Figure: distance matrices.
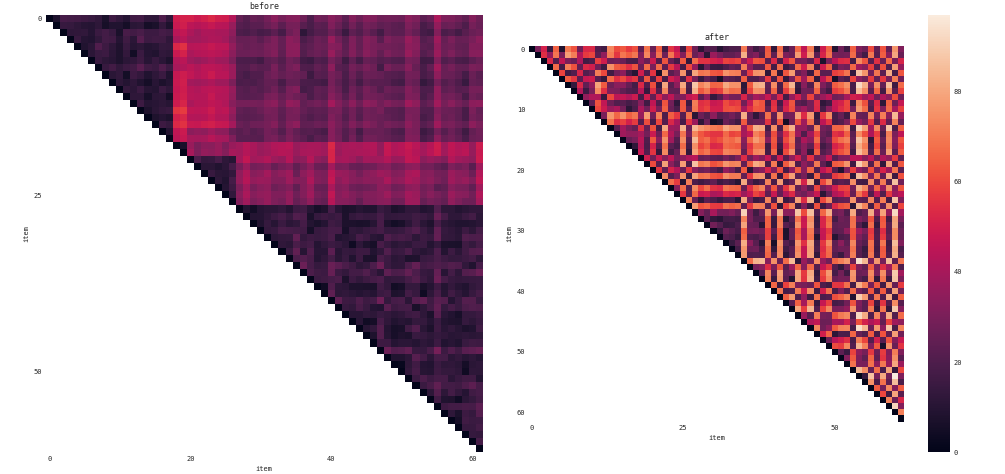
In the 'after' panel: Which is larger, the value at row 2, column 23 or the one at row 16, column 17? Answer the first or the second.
the first
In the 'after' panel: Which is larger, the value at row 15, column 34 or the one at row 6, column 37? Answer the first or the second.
the second
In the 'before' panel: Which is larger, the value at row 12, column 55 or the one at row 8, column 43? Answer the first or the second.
the first
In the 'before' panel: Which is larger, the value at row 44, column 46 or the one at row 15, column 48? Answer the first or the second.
the second
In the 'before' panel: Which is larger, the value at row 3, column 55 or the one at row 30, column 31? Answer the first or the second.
the first
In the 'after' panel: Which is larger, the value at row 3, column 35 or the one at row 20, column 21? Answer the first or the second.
the first
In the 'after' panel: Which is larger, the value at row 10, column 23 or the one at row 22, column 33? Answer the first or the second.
the first
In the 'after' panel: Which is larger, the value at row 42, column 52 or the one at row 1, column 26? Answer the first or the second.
the second
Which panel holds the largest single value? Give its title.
after
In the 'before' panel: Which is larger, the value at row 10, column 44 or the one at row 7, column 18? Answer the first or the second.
the second
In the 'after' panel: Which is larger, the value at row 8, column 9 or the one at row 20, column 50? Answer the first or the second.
the first
